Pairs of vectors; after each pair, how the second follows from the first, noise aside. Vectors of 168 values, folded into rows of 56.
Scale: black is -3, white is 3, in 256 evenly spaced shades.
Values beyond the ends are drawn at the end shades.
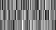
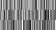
sign-scrambled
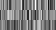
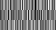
sign-scrambled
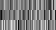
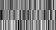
copied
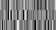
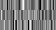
wrapped around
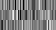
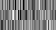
copied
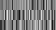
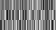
sign-scrambled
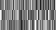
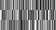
copied
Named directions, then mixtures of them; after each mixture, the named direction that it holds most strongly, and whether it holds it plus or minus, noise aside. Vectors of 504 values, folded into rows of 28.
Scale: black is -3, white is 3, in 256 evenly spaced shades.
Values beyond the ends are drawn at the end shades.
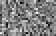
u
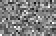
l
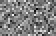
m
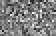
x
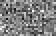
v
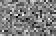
x, minus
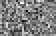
u, minus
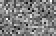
v, minus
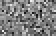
x, minus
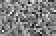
x, minus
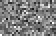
l, plus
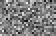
l, plus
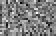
u, plus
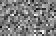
m, plus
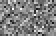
m, plus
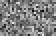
v, minus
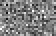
v, plus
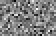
m, minus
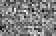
v, minus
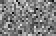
m, plus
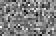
m, minus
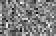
u, minus
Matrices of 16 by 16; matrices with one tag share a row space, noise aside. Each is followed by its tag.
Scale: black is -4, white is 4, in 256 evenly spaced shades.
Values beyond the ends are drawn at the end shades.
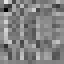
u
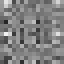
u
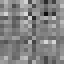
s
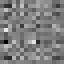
u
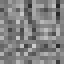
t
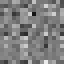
s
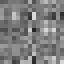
s
